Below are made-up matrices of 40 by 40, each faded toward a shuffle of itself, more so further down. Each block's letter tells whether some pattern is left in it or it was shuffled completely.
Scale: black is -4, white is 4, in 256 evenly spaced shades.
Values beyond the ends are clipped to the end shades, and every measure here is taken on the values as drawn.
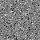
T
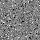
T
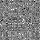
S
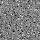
T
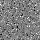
T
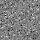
T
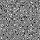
S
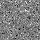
T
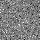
T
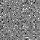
S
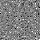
S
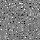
S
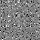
S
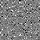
S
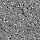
T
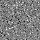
T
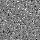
T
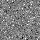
T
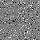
S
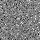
T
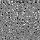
S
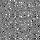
S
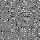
S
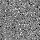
T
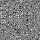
S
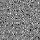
S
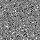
T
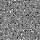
T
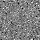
T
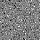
S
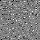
S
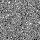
T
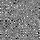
S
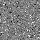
T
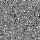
T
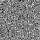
S
